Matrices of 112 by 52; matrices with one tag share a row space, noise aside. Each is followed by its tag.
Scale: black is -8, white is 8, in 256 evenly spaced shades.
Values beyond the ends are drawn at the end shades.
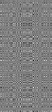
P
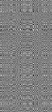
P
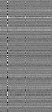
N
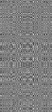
P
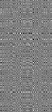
P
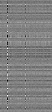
N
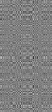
P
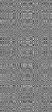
P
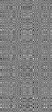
P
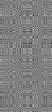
P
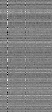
N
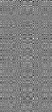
P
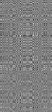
P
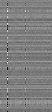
N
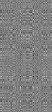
P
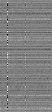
N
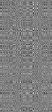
P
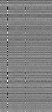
N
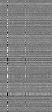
N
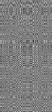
P
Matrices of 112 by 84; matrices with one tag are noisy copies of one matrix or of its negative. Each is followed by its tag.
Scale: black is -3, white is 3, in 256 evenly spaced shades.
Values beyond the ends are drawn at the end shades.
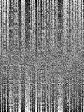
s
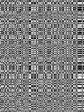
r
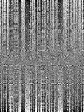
s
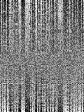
s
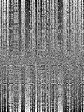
s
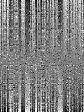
s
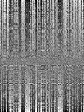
s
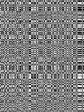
r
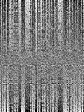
s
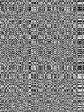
r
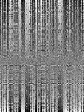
s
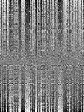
s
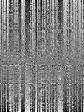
s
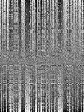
s
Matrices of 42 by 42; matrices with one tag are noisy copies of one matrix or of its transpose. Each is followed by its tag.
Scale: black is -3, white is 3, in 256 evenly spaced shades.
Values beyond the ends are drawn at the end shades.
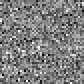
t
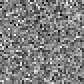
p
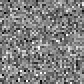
t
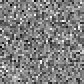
p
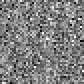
t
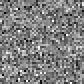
t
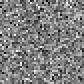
p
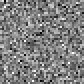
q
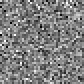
p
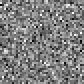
q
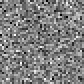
p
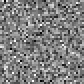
q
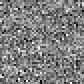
t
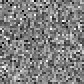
p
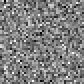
q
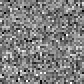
t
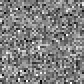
t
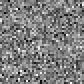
t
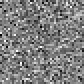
p
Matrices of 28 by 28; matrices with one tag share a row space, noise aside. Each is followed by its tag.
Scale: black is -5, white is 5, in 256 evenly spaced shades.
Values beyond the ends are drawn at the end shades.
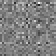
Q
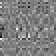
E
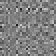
E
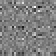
Q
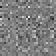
E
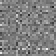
E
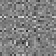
Q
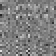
E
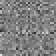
E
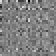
E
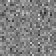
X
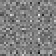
X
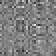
Q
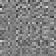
E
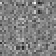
Q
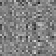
Q
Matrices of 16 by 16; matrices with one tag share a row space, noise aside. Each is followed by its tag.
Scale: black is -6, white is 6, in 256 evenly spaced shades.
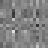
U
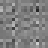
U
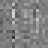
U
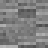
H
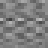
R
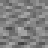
R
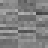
H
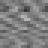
R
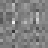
U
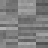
H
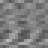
R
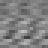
R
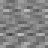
R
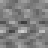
R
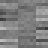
H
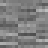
H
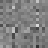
U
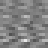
R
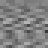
R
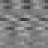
R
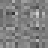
U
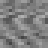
R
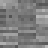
H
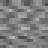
R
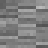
H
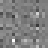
U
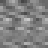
R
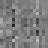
U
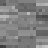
H
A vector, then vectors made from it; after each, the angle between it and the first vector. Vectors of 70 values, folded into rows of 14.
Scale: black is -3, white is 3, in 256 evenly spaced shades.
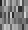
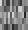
nearly opposite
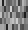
partly opposed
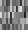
nearly opposite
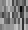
partly aligned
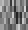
orthogonal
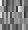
nearly opposite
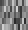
partly aligned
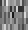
nearly parallel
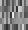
nearly opposite
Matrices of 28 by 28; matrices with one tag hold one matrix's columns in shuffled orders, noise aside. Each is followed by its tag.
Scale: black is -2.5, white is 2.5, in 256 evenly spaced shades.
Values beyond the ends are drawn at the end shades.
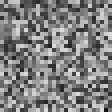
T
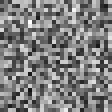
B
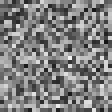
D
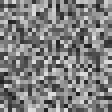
B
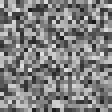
D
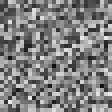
T
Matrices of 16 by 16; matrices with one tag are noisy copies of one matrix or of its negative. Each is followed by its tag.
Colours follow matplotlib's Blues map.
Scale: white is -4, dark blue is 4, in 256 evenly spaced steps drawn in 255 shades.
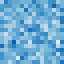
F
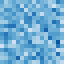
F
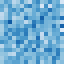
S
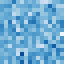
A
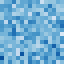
A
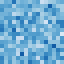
A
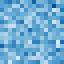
F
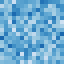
A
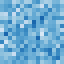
S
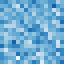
F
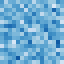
F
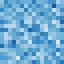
F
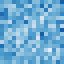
S
